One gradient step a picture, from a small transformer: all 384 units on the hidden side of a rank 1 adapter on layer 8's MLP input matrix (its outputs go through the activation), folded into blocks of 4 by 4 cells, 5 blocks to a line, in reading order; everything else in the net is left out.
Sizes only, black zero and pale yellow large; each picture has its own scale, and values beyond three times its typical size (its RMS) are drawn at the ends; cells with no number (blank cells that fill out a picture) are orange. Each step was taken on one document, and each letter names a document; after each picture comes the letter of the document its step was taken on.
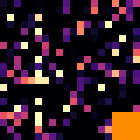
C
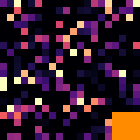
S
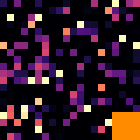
C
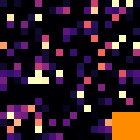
C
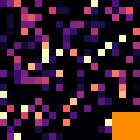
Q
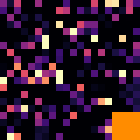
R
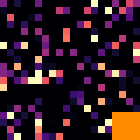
C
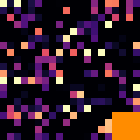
S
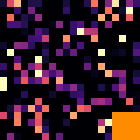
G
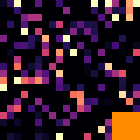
S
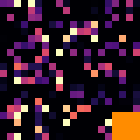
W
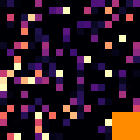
Q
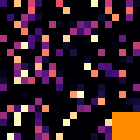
W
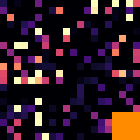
C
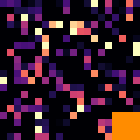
G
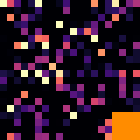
R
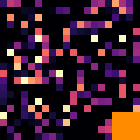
Q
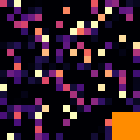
R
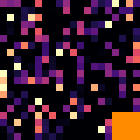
Q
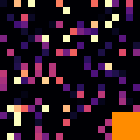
W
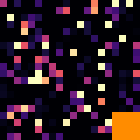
C
